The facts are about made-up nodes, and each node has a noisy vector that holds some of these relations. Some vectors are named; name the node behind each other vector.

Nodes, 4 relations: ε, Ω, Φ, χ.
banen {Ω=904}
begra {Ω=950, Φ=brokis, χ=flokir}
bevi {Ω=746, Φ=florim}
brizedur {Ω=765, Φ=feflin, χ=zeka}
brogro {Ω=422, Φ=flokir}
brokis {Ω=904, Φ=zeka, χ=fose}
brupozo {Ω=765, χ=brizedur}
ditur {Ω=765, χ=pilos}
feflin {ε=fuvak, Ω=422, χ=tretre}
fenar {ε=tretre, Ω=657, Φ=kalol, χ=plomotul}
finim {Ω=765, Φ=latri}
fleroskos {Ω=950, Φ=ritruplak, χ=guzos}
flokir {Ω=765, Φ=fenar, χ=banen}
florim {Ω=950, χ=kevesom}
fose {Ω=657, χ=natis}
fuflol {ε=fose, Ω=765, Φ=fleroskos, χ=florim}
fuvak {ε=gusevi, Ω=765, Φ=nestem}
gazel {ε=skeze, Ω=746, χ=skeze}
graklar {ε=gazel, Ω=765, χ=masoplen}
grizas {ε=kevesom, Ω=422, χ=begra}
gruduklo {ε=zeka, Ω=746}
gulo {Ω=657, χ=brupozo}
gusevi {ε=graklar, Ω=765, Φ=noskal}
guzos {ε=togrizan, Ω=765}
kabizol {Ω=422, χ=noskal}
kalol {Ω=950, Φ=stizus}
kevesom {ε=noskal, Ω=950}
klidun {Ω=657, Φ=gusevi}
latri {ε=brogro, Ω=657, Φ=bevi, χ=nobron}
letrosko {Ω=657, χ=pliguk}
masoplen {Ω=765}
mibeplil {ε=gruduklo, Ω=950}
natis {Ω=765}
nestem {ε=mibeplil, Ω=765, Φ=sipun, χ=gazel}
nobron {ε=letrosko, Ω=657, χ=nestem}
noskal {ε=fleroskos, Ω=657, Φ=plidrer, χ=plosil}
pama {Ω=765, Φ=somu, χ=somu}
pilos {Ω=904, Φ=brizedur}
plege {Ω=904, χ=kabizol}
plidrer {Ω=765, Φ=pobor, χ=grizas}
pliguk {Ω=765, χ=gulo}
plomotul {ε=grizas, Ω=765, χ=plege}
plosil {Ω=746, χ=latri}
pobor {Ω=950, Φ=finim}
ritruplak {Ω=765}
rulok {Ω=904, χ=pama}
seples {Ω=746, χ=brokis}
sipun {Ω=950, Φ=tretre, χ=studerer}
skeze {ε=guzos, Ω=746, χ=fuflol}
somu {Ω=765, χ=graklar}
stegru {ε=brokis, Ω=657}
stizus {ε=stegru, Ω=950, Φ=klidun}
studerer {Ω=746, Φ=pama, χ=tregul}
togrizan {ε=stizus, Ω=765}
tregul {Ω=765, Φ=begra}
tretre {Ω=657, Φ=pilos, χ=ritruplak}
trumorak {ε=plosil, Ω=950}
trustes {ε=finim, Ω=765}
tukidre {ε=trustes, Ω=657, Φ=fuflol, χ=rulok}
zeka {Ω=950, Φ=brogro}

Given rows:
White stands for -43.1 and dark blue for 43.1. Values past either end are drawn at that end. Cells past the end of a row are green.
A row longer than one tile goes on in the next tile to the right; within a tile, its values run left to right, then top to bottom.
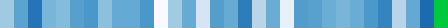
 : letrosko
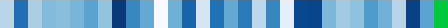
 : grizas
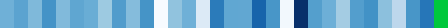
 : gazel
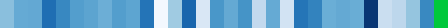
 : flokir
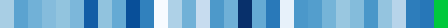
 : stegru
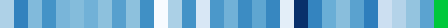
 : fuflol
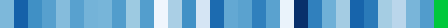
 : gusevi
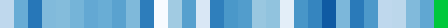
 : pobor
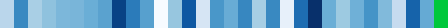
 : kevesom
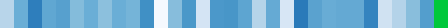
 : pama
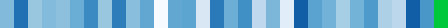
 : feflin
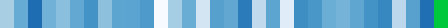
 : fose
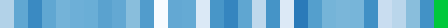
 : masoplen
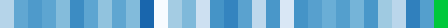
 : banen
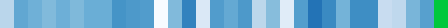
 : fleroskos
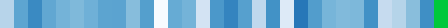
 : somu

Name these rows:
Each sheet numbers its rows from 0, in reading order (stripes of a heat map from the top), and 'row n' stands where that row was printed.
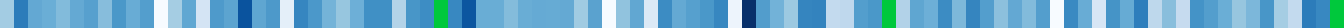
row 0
nobron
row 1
graklar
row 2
kabizol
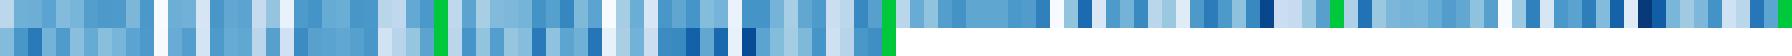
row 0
florim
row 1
trumorak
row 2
zeka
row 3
plomotul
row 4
brizedur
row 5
guzos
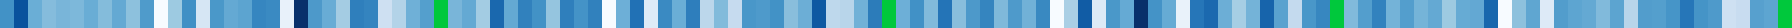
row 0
fuvak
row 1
brogro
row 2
fenar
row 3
pilos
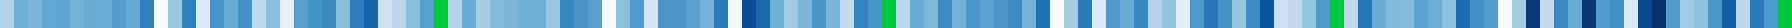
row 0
begra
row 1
gruduklo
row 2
kalol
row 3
noskal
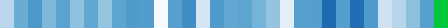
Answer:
sipun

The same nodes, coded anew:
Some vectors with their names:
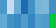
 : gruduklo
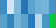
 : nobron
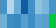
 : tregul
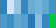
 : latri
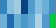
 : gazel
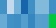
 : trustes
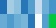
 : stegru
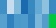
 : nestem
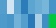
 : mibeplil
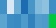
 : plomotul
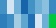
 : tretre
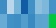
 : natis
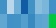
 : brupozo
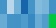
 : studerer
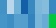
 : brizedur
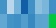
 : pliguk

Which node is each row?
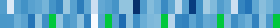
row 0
fleroskos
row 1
brokis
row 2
fuvak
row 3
flokir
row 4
zeka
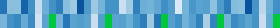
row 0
togrizan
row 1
skeze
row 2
pobor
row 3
kevesom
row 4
guzos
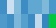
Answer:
florim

